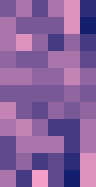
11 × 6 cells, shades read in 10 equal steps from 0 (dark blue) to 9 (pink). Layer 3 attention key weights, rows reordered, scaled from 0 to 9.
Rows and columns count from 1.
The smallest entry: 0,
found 2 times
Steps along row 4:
down same up same down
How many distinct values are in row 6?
2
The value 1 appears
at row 1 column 6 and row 10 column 5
